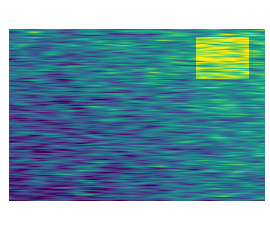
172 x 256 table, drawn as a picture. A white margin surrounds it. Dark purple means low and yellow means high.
The ninth with the lowest average is the bottom left. In the top right lies a patch that is higher than the rest. Neither half mirrors the other. Values rise toward the top right. The grain runs across in streaks.
